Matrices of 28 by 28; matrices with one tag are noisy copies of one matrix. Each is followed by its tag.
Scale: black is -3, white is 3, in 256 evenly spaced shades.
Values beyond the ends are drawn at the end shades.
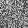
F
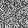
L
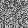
L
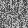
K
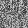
K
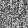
K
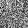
F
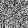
L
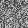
L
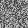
L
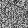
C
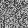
L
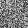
F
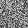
F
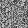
C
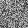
F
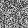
L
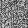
C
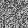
L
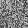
F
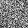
F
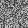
L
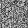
C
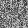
K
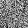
F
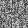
K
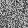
F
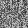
K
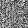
C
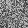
F
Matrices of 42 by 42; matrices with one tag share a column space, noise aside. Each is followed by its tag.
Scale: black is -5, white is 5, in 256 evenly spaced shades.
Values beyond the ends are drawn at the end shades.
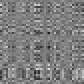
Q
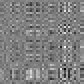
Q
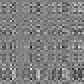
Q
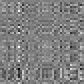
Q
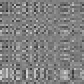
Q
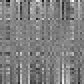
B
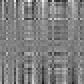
B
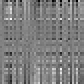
B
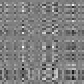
Q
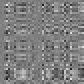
Q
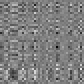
Q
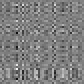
Q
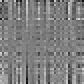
B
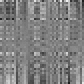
B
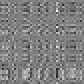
Q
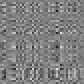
Q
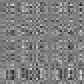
Q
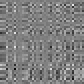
Q
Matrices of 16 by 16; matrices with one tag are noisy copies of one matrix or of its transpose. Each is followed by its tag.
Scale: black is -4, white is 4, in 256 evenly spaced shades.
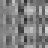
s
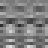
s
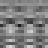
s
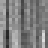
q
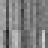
q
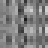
s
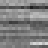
q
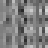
s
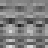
s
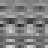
s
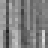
q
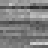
q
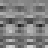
s
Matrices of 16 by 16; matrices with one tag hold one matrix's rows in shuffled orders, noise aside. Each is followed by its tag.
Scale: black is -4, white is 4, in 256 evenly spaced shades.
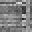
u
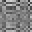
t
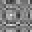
t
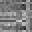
u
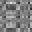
t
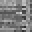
u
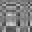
t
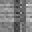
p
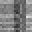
p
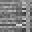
u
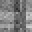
p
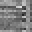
u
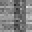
p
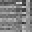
u
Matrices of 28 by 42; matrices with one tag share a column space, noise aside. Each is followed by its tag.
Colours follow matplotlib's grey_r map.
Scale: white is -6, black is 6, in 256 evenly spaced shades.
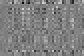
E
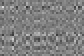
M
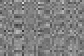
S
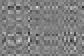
M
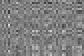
S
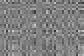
S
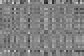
E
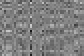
S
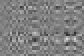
M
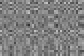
S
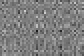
S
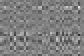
M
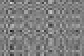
S
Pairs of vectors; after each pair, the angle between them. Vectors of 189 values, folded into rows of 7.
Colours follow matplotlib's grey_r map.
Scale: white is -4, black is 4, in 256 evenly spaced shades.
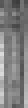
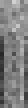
nearly opposite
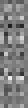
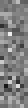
orthogonal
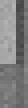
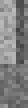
nearly parallel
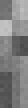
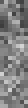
partly opposed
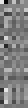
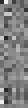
nearly opposite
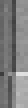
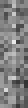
partly opposed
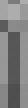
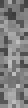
partly opposed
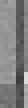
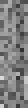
partly aligned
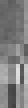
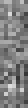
partly opposed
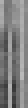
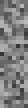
orthogonal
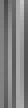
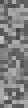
orthogonal
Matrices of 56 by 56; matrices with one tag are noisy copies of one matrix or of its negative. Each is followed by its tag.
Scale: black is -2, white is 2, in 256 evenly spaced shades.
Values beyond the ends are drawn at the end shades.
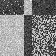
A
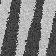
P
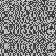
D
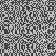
D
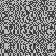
D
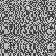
D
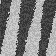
P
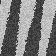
P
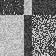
A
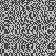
D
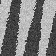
P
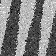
P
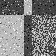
A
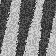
P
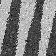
P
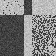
A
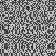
D
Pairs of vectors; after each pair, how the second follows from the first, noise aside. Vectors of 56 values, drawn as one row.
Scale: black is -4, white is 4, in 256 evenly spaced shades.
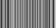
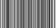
sign-scrambled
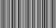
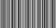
copied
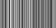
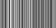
copied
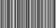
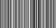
shuffled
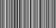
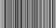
shuffled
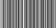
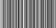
copied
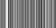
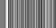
copied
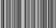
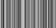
copied
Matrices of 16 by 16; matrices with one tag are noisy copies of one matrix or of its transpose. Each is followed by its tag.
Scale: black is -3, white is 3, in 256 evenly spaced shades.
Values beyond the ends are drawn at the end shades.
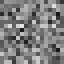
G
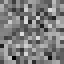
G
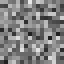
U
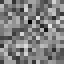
G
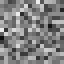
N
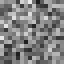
N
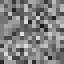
G
